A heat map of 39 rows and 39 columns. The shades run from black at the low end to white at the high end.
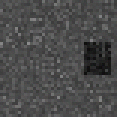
Odd patch: lower, in the middle right. Ninth with the lowest average: middle right. Average level on the scale: 30%. Stripes: none.
